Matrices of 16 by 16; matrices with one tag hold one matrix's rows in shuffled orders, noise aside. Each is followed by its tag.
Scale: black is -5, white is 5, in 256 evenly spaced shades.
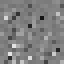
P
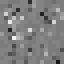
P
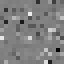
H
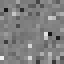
H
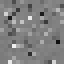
P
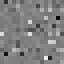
H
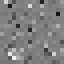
P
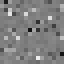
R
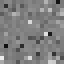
H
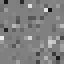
H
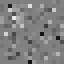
P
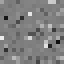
H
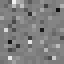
P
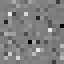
R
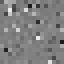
R
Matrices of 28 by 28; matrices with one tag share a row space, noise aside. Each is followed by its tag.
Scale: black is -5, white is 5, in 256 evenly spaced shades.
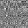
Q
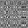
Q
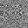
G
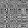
Q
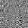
G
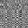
G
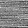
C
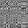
Q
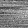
C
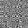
G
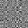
G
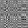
Q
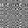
G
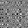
G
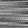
C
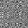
G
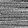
C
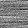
C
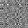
G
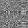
Q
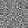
G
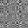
G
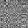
Q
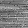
C
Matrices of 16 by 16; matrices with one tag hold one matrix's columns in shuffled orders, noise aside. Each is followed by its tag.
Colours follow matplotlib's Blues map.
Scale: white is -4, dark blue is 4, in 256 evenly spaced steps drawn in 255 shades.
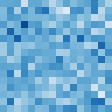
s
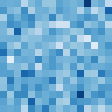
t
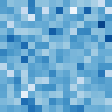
s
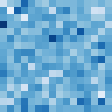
s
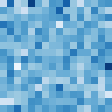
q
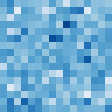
s
